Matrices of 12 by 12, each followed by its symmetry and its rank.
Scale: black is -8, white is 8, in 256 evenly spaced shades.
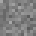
neither, full rank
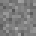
neither, full rank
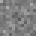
symmetric, full rank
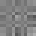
symmetric, rank one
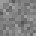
symmetric, full rank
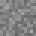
symmetric, full rank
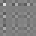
symmetric, rank one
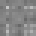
symmetric, rank two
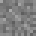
symmetric, full rank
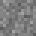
neither, full rank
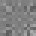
symmetric, rank two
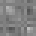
symmetric, rank two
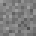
symmetric, full rank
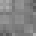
symmetric, rank two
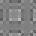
symmetric, rank one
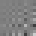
symmetric, rank one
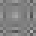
symmetric, rank one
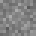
symmetric, full rank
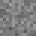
neither, full rank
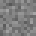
neither, full rank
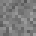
neither, full rank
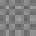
symmetric, rank one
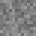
neither, full rank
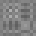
symmetric, rank two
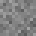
symmetric, full rank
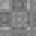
symmetric, rank two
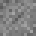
symmetric, full rank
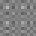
symmetric, rank one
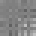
symmetric, rank two
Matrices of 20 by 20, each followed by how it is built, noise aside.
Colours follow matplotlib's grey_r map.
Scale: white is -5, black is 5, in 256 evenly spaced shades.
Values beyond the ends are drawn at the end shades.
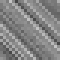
Toeplitz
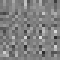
low rank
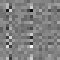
low rank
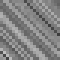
Toeplitz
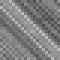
Toeplitz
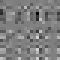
low rank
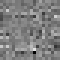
low rank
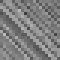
Toeplitz
